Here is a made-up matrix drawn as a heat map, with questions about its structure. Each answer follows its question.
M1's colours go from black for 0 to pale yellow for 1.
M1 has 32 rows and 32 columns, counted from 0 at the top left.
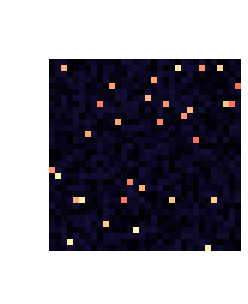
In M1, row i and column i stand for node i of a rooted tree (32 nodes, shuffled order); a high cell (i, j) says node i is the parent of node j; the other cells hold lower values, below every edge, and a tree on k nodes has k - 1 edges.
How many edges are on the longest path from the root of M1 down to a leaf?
6
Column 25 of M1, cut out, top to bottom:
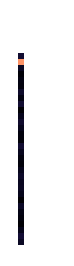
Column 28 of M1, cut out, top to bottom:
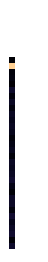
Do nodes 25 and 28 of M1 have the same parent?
yes
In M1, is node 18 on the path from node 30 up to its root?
no
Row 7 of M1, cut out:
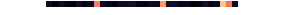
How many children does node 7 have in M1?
4
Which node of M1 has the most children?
23
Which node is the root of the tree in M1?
7
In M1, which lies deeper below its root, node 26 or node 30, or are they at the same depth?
node 26
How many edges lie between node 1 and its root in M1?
2
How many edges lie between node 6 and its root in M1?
4
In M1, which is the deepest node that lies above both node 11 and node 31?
4
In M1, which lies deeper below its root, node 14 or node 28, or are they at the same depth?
node 14
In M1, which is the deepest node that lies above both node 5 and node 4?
23
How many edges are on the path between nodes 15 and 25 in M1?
3
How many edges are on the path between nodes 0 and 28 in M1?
9
